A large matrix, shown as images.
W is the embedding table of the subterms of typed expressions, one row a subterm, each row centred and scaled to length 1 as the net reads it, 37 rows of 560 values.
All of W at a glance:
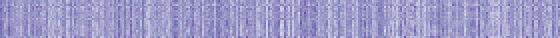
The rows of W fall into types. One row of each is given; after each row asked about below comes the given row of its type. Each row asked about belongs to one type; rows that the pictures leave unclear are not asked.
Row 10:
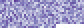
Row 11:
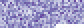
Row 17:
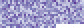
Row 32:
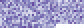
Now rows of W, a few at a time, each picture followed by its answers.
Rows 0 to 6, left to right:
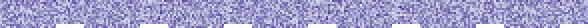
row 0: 17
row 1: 32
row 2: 10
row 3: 32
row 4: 10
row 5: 10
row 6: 17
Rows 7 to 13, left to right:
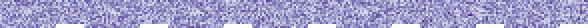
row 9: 32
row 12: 10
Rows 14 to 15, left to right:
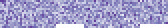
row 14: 10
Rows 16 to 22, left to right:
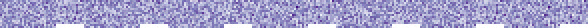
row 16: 32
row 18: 10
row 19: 11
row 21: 32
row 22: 11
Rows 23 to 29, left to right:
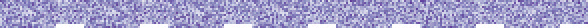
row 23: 32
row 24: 32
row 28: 10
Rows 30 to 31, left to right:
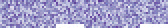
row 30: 17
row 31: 10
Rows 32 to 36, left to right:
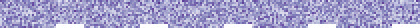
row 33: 17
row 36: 32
